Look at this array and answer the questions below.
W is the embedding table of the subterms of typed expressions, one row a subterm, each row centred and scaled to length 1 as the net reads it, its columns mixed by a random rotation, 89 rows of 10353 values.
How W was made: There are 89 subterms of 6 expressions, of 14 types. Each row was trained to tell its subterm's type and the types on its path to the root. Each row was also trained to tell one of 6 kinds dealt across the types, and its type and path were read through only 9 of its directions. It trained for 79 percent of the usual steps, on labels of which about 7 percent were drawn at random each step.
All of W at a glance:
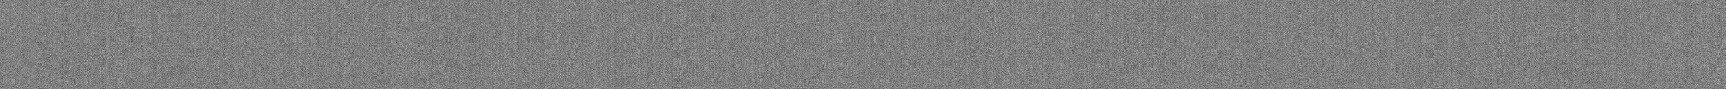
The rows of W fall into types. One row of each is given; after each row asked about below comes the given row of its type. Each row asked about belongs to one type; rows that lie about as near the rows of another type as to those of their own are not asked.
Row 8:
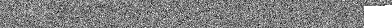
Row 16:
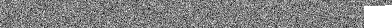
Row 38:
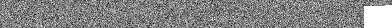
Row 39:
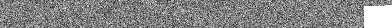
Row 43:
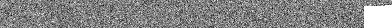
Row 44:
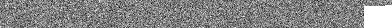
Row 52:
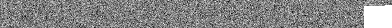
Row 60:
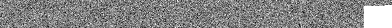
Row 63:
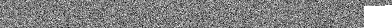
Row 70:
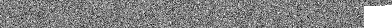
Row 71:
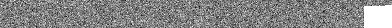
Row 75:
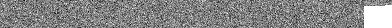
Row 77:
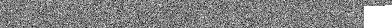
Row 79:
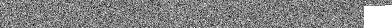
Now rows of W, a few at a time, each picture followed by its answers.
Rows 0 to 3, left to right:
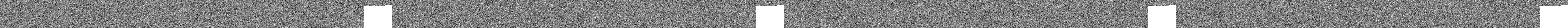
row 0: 60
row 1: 77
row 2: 38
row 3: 70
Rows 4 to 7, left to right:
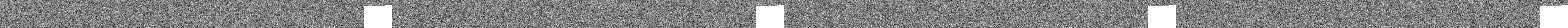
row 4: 43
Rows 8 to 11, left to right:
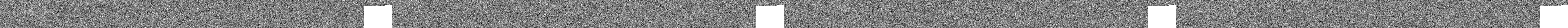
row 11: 39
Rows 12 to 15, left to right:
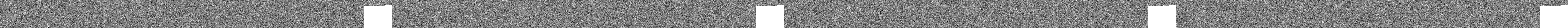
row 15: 77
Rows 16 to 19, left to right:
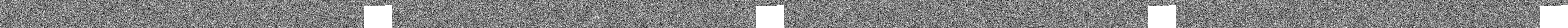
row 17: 77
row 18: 39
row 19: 16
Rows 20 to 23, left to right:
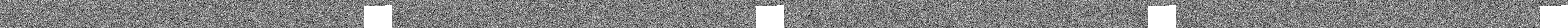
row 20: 77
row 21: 77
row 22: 79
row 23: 44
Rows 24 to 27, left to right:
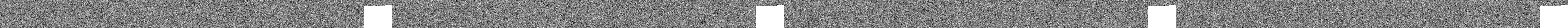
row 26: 8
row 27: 79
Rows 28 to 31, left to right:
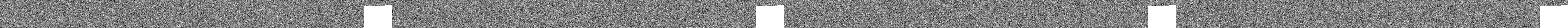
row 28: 63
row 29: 8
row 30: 16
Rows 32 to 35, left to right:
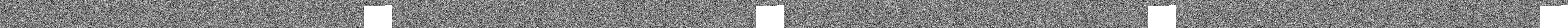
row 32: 44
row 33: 8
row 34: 70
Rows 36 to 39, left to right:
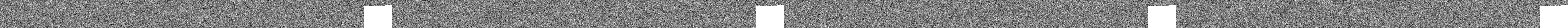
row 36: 39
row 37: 39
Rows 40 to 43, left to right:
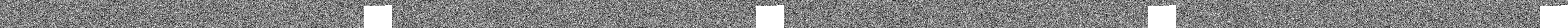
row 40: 60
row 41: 39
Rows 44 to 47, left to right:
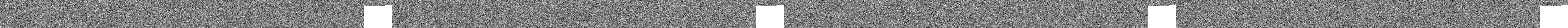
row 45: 77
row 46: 60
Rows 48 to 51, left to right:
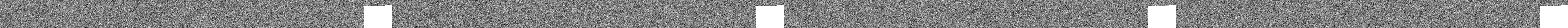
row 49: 70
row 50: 38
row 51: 38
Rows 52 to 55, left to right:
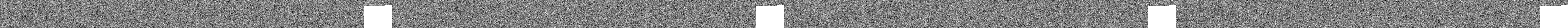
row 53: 38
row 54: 8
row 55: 52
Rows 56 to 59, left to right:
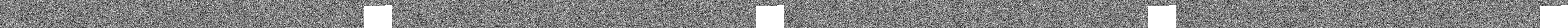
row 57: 8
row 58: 44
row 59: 44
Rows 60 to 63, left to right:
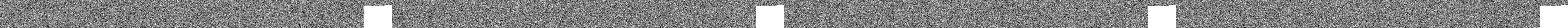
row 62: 60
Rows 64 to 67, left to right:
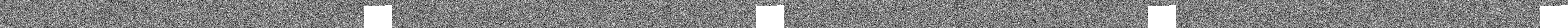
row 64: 39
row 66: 44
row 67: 16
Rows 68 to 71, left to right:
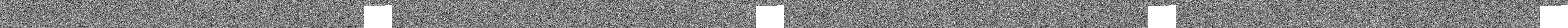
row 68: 52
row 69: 75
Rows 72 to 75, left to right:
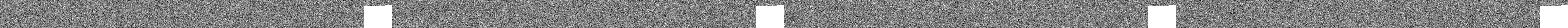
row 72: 16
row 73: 63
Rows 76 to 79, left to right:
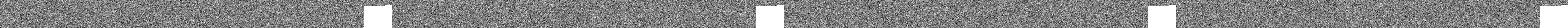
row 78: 70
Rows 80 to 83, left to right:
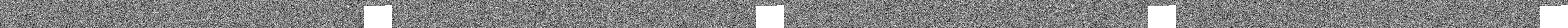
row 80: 79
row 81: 43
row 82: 60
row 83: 52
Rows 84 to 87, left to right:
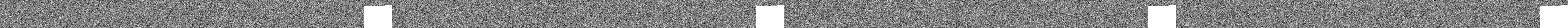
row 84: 38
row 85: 16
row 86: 70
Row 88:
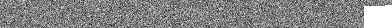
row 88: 44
